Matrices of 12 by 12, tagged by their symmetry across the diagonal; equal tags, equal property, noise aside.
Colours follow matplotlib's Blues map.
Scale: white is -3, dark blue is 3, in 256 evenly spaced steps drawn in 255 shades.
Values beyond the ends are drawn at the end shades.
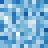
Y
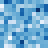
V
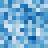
V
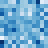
V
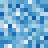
Y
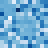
V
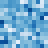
V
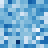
Y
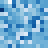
V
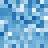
Y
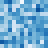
Y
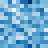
Y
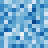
V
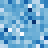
V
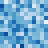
V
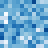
Y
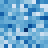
Y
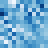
V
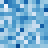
Y
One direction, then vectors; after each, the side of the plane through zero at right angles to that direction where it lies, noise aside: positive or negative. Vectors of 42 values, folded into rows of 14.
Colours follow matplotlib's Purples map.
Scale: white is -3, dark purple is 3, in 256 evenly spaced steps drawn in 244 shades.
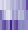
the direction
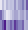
positive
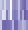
positive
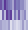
negative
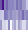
negative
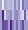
positive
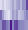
positive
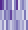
negative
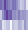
negative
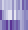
positive
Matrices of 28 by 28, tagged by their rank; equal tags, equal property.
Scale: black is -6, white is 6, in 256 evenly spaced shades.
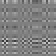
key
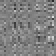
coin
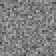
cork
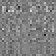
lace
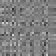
coin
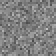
cork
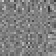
lace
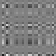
key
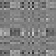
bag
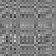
bag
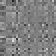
coin
